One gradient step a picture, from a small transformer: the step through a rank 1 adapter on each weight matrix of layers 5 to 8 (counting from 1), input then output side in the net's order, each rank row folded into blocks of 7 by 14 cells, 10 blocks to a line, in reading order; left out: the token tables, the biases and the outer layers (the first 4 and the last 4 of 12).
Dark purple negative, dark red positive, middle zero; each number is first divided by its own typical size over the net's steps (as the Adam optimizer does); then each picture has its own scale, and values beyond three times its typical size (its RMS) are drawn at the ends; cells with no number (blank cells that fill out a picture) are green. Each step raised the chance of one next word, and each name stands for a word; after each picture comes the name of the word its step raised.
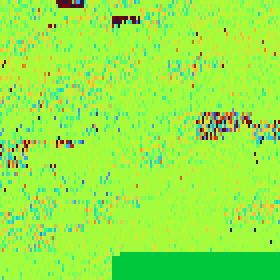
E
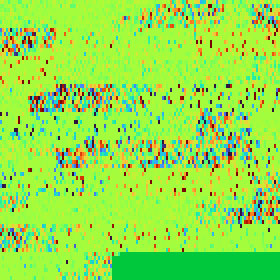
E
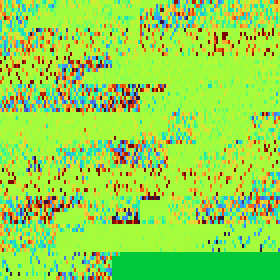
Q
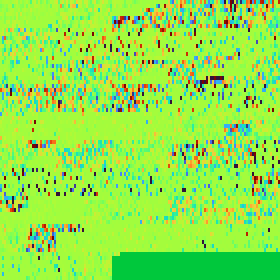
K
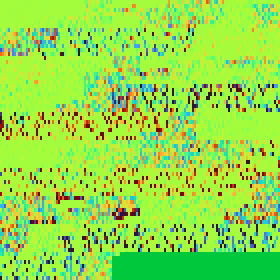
Q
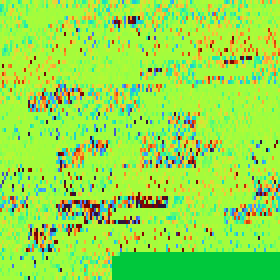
E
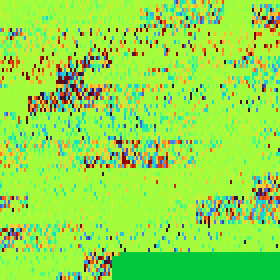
E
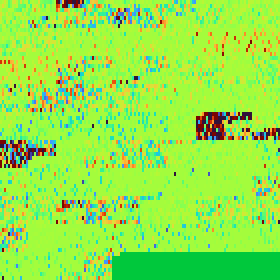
E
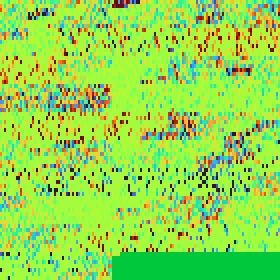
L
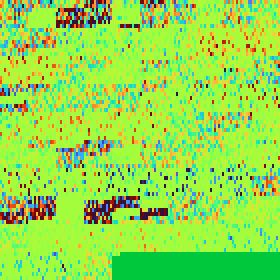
L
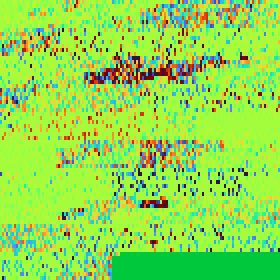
L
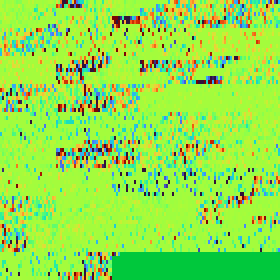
K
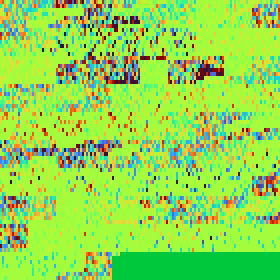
L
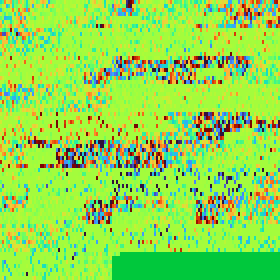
L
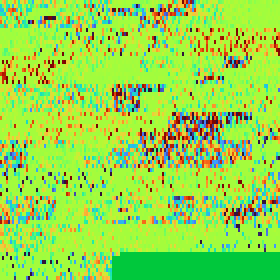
Q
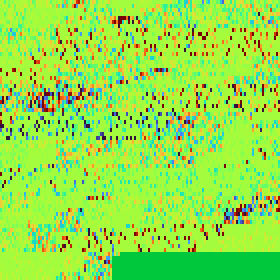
E
